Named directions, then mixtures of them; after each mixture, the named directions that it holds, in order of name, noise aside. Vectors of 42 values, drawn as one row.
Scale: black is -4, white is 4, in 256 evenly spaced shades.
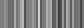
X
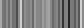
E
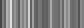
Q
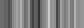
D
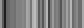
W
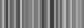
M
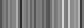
E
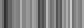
D, M, W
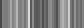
D, E, Q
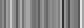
E, Q, X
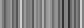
E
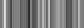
Q, W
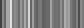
Q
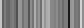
E, Q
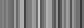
X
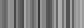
X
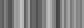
D, X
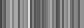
D, Q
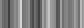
D, E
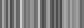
M, X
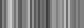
E, Q, X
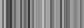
Q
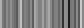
E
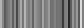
E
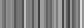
E, X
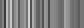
Q, W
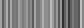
E, M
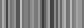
M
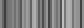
E, W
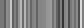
E, Q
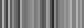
M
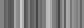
D, X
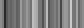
M, W
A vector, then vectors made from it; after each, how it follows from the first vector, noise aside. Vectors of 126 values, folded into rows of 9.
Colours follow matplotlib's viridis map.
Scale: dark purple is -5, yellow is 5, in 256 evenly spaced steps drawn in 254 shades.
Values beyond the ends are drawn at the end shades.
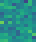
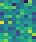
scaled up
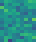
reversed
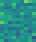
sign-scrambled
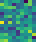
scaled up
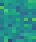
reversed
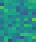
reversed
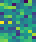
scaled up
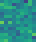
copied
